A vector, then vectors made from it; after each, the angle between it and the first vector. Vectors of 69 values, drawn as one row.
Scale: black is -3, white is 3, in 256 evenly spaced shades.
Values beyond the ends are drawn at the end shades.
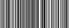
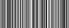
partly aligned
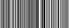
nearly parallel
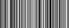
nearly opposite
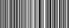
nearly opposite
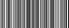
partly aligned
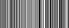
nearly opposite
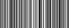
nearly opposite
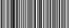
partly opposed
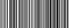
partly opposed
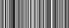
partly opposed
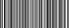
partly opposed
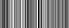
orthogonal
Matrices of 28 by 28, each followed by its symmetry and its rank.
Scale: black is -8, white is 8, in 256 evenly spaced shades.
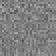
neither, rank five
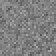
symmetric, full rank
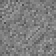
symmetric, full rank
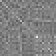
symmetric, rank five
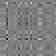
neither, rank two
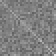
symmetric, rank five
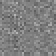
neither, rank five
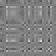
symmetric, rank two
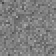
symmetric, full rank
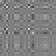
symmetric, rank two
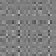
neither, rank two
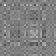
symmetric, rank two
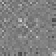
symmetric, rank five
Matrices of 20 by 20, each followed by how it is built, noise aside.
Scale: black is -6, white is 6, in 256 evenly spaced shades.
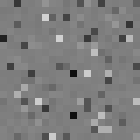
sparse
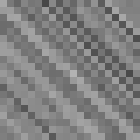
Toeplitz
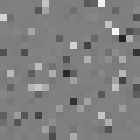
sparse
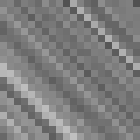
Toeplitz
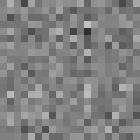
low rank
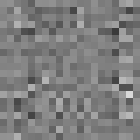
low rank
